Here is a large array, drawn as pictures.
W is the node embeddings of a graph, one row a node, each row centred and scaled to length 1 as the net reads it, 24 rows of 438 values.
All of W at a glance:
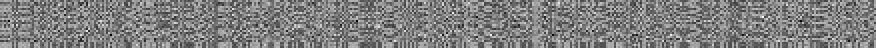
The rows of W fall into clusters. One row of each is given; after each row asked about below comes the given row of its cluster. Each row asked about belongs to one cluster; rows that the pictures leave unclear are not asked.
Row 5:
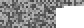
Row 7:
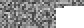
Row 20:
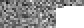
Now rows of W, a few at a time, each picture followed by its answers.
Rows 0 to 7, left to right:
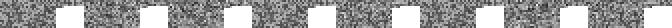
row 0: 5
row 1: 20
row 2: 20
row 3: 5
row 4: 7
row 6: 20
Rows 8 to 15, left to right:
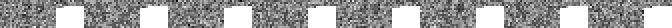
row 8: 20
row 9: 5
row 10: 20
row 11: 7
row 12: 20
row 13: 20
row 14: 5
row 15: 7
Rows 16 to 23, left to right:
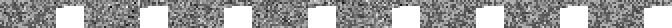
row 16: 5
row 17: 5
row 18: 20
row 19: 7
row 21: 5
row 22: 5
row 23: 5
